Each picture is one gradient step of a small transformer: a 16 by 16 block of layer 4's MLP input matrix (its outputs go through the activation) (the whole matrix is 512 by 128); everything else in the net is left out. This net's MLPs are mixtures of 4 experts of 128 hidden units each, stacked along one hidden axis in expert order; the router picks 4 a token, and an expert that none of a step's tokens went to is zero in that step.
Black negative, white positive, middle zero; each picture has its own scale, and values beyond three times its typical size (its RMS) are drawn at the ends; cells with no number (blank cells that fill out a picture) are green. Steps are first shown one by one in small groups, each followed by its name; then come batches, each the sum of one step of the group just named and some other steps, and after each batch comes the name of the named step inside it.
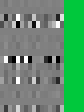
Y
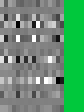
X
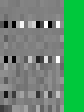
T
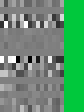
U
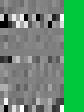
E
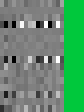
T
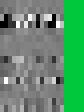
E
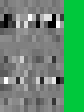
X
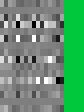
X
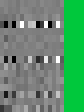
T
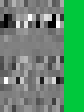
U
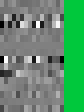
X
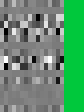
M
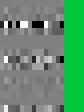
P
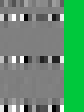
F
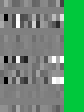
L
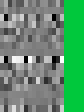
F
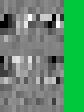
L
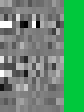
L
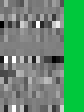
F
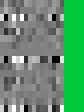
F
